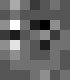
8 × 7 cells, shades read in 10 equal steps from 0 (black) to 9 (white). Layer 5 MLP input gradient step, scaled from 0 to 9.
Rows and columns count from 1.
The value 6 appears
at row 1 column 2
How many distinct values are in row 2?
2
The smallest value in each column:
2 1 3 1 0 2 3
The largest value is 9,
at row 3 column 2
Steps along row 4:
down up up up down up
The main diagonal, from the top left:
4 4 4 4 1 4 3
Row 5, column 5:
1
